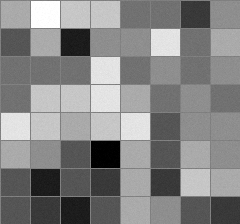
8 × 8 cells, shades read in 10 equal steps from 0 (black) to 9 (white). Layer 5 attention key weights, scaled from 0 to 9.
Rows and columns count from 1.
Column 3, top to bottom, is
7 1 4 7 6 3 3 1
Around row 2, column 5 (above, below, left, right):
4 4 5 8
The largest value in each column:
8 9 7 8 8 8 7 6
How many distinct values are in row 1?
6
